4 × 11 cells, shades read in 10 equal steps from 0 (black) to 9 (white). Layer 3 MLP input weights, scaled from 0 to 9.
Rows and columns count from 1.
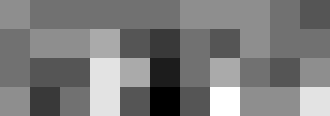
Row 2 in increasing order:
2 3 3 4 4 4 4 5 5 5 6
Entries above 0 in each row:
11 11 11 10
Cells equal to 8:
3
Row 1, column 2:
4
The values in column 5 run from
3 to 6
